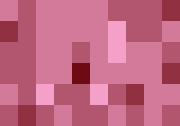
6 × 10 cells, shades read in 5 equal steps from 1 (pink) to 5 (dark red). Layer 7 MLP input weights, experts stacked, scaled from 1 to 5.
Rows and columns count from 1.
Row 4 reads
3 3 2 2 5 2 2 2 2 4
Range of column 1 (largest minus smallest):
2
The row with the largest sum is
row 6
